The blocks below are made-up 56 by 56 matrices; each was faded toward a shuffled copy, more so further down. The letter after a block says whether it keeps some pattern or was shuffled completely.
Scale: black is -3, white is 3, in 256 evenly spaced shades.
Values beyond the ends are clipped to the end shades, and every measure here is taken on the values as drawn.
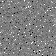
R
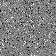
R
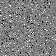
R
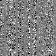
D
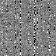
D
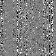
D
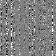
D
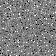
R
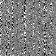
D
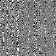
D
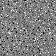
R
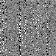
D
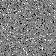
R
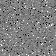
R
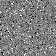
R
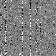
D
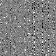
D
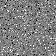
R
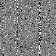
D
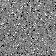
R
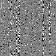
D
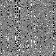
D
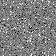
R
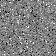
R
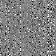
D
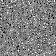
R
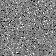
R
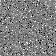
R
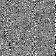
D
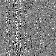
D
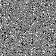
R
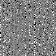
D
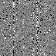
D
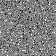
R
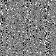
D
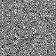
D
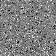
R
